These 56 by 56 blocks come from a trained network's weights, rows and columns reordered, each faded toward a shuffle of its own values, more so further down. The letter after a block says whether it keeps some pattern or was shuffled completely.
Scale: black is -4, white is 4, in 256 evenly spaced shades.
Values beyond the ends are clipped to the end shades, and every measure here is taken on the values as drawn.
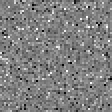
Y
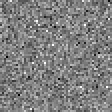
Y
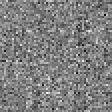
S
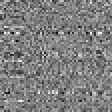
S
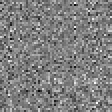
S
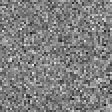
Y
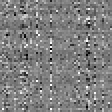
S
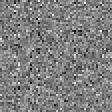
S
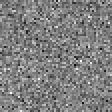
Y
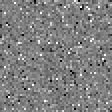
Y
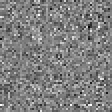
S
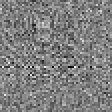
S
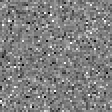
Y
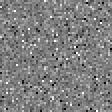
Y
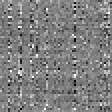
S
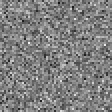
Y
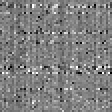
S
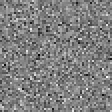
Y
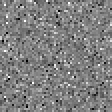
Y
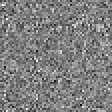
S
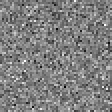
Y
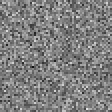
Y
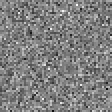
Y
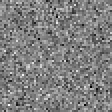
Y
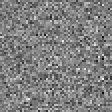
S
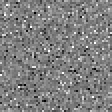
Y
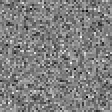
Y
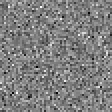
Y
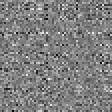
S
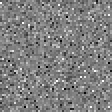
Y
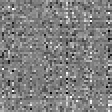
S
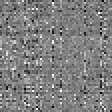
S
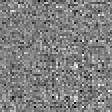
S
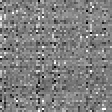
S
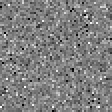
Y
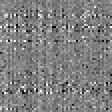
S
